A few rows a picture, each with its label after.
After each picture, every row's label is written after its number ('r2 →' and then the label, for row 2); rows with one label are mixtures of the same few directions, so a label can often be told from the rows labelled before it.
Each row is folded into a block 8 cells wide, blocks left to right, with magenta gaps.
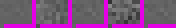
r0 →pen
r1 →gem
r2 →pen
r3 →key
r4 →pen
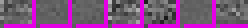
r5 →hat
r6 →pen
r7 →key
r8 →hat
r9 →key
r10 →key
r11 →pen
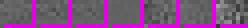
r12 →key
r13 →pen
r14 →pen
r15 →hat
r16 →gem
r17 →gem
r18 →gem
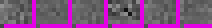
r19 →gem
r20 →pen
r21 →gem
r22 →pen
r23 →gem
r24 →hat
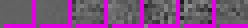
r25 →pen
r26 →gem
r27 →hat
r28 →gem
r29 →gem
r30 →hat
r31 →pen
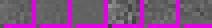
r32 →gem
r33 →gem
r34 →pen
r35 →gem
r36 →key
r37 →pen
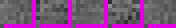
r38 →gem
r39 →hat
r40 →hat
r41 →key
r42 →gem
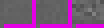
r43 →hat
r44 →gem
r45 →pen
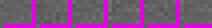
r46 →key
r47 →gem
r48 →key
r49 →hat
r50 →pen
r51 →hat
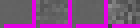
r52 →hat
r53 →hat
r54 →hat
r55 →gem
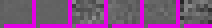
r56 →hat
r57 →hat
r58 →key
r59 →gem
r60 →pen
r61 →hat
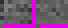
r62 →hat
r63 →pen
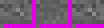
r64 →pen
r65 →key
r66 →pen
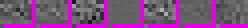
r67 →pen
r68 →pen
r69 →key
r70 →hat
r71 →pen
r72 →pen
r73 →gem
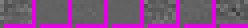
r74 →hat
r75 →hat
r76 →pen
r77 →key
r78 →key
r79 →key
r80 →pen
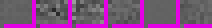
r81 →hat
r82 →pen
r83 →hat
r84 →key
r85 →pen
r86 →gem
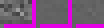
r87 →pen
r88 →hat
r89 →pen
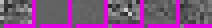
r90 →hat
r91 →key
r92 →gem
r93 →pen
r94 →pen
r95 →gem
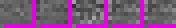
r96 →pen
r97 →hat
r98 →key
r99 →hat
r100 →hat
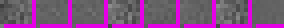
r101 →gem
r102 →pen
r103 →pen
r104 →gem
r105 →key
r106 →gem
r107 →gem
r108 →gem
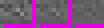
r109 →pen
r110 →pen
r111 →pen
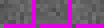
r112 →gem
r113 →pen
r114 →gem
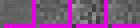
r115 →hat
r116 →key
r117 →gem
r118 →gem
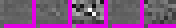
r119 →hat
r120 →pen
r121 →pen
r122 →hat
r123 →key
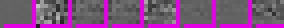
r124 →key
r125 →gem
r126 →hat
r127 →hat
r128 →hat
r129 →pen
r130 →hat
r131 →pen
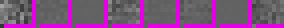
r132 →gem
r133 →key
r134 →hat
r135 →hat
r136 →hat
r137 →hat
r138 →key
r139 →gem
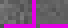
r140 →gem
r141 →pen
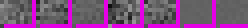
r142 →gem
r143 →hat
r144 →key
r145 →gem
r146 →key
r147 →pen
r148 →key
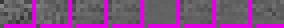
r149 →key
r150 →gem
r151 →hat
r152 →hat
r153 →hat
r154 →hat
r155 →hat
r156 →pen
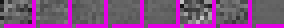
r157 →hat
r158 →hat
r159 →gem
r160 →key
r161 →hat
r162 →key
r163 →key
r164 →hat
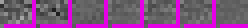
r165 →key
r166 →pen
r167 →key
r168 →hat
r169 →hat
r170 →key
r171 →key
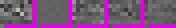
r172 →pen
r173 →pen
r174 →hat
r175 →pen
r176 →hat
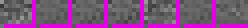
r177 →key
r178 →key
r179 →key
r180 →key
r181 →hat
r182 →key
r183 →pen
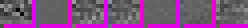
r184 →pen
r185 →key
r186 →key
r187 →key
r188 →pen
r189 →key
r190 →hat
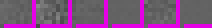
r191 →gem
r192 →gem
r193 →hat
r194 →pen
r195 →key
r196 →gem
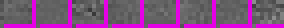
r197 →hat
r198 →key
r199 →pen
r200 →gem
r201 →pen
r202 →gem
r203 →key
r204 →key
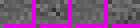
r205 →key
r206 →pen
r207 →key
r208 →key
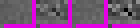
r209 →gem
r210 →pen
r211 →key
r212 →pen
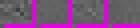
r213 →pen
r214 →key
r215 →pen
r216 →gem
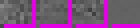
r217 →gem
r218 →hat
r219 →pen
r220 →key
